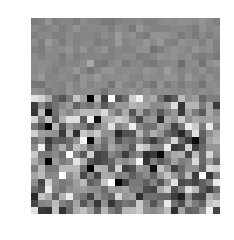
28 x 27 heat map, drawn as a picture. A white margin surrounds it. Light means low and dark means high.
No regular stripes run through it. The halves do not mirror each other. Overall the values sit about 50% of the way up the scale. The grain is fine, like static. The ninth with the highest average is the bottom middle. The top part is calmer, up to a seam about 40% of the way down.
